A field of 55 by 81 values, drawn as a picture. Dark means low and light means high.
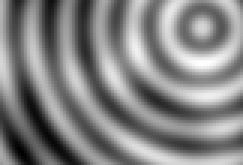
Ninth with the lowest average: bottom left. Lone odd cells: none. Rings: centred on the top right.
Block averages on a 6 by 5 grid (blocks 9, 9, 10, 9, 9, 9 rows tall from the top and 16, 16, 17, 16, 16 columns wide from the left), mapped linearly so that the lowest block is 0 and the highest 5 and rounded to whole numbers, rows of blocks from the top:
2 1 3 4 4
3 2 4 4 4
4 3 5 4 5
2 4 3 3 5
0 3 3 3 4
0 1 3 4 3
